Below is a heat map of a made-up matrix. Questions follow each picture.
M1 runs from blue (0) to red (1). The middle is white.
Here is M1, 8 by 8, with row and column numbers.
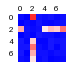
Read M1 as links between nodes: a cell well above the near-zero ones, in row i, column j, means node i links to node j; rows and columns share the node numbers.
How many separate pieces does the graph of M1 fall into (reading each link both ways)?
3
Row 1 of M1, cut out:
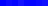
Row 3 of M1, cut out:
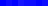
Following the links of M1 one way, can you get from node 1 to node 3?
no
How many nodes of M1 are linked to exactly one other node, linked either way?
5
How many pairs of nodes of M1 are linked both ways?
5
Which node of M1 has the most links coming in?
node 2
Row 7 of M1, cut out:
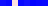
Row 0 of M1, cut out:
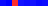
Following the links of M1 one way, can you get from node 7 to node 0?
yes
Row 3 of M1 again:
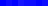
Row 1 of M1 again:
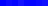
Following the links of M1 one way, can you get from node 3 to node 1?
no
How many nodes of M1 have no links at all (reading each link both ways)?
2
